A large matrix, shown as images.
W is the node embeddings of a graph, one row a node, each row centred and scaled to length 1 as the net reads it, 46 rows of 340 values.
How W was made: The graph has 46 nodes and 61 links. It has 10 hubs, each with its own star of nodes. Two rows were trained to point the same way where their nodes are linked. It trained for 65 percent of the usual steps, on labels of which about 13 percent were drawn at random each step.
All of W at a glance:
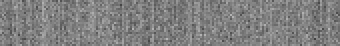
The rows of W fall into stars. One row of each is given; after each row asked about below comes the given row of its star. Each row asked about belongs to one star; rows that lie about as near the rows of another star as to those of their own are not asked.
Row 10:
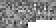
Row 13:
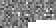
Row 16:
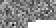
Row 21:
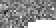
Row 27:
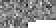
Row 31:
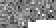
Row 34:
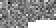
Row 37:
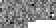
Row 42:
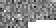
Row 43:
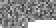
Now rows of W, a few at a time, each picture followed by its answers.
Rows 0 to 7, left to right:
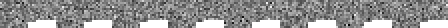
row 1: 42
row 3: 21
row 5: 34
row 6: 42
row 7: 16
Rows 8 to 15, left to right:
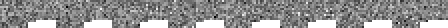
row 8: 37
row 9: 21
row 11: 27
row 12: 10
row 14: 31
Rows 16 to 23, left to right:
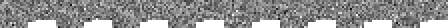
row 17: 42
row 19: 10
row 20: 34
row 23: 37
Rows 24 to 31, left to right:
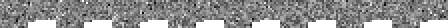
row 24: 34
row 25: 31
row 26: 27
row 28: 27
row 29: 27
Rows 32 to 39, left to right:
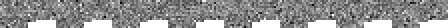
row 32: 37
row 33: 10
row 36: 13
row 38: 43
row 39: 42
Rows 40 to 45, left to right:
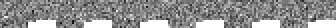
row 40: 37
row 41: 21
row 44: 16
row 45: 43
